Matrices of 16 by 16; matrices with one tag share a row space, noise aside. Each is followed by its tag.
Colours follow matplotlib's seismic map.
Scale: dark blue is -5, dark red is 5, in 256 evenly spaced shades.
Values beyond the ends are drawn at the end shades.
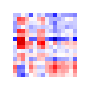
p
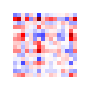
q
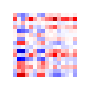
p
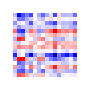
p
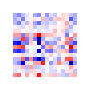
q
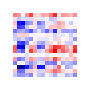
p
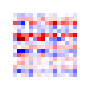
p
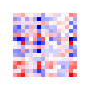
q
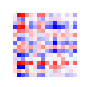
p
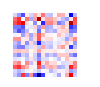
q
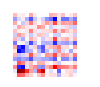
p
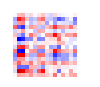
p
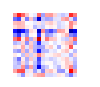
q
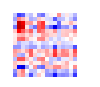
p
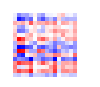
p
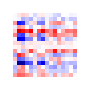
p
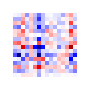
q
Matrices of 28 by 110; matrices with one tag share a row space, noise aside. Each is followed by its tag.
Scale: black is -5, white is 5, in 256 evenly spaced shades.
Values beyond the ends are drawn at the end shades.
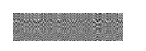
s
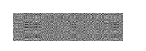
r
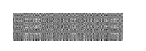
r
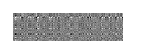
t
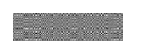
r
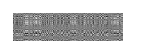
r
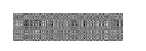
r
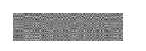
r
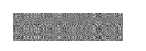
s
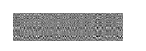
s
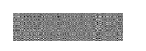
s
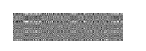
r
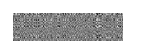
s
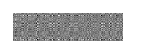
t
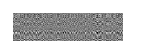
s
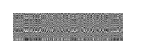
r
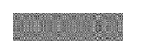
s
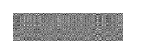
s
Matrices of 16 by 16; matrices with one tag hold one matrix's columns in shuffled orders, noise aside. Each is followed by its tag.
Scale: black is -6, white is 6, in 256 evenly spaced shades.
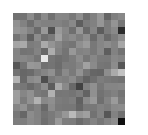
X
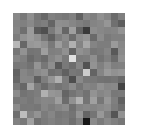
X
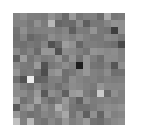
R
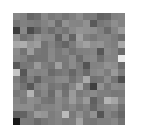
X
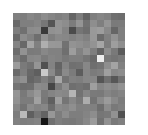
X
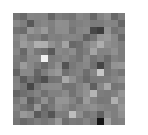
X
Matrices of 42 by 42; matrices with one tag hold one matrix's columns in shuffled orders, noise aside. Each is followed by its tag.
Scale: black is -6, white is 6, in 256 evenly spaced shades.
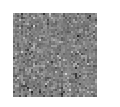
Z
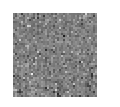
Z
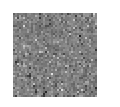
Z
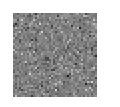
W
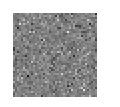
W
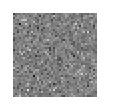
W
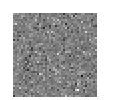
W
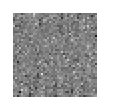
Z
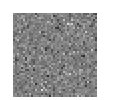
W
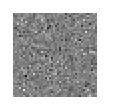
W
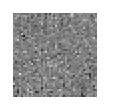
Z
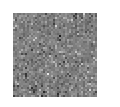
Z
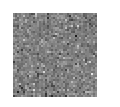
Z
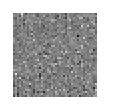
Z
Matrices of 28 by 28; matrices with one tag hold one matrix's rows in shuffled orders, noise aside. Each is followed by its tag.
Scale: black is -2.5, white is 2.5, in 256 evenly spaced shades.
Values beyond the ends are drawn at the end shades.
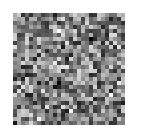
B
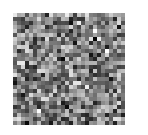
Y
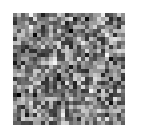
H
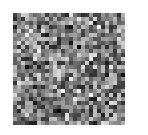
B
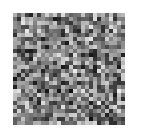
B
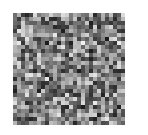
B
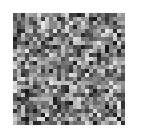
Y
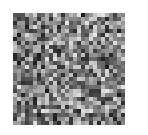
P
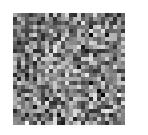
P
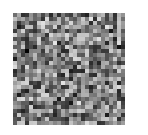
Y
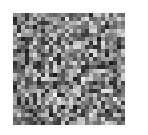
P
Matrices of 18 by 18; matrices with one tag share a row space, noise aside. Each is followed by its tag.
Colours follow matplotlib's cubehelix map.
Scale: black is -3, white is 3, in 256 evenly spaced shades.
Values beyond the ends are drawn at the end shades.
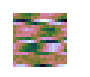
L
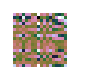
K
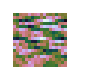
L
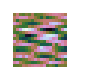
L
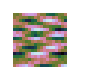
L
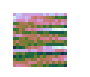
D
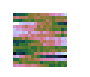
D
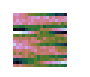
D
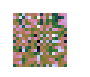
K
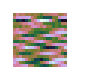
L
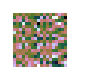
K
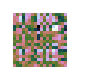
K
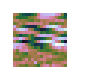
L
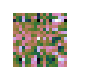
K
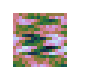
L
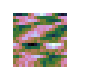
L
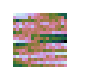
D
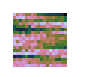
D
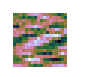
L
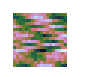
L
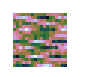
L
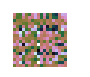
K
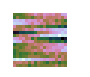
D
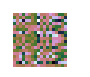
K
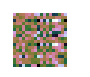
K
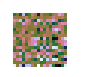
K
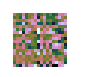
K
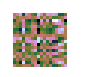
K
